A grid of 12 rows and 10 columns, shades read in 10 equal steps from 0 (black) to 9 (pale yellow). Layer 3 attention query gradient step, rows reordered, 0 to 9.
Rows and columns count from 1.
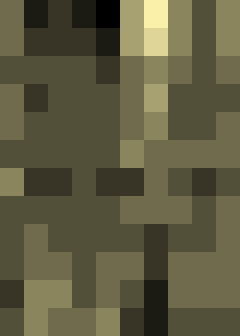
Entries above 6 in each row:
1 1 0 0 0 0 0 0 0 0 0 0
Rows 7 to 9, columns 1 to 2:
5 2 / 3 3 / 3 4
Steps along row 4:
down up same same up up down same same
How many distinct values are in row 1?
8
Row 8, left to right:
3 3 3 3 3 4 4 4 3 4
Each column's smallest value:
2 1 2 1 0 2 1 3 2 3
